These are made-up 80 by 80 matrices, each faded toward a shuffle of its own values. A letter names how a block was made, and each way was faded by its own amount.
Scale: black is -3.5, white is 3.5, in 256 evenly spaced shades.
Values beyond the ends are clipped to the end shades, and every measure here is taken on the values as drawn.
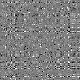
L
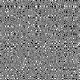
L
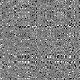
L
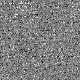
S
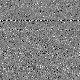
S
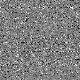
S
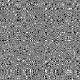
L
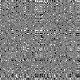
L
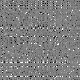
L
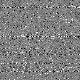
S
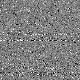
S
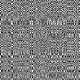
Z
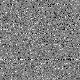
S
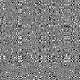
L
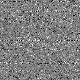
S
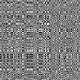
Z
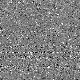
S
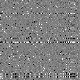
L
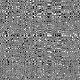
L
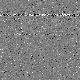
S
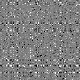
L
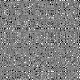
L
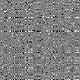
L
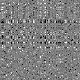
L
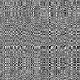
Z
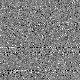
S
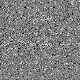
S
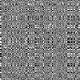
Z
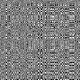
Z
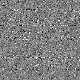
S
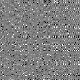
L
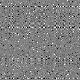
L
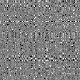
L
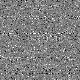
S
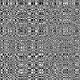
Z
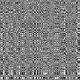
Z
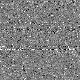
S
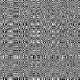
Z
